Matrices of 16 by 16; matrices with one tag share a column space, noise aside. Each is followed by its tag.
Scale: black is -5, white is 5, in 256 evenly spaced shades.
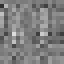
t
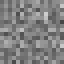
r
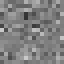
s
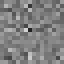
s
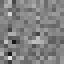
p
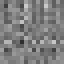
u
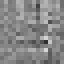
u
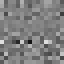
p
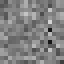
r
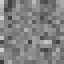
u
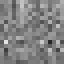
u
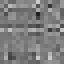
s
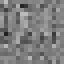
t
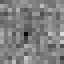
t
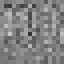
t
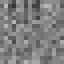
u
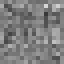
t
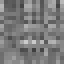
u
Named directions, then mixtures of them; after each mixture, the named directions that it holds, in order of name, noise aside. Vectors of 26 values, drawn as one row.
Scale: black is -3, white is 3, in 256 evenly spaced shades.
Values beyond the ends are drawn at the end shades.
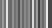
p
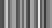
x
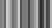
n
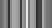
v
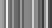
p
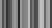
n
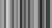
n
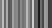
p, v, x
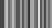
x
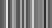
p, x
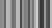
n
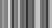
n, p, v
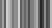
n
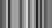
v, x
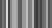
p, v, x
